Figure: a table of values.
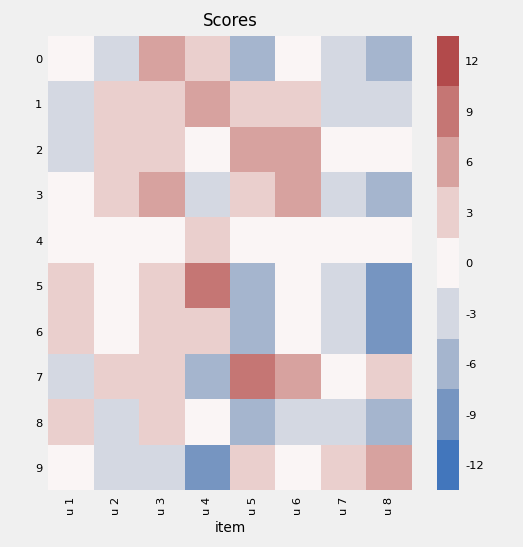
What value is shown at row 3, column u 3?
6
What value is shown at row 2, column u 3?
3
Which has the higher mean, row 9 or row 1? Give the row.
1
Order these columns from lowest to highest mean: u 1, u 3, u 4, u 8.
u 8, u 1, u 4, u 3
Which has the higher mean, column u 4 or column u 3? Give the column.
u 3
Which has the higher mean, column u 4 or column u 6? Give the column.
u 6
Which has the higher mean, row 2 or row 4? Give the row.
2
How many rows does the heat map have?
10
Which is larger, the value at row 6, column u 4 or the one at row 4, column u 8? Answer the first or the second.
the first
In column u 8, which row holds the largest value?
9
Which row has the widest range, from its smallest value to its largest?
5
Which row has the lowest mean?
8
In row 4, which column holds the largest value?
u 4
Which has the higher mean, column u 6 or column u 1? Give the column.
u 6
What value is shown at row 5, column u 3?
3
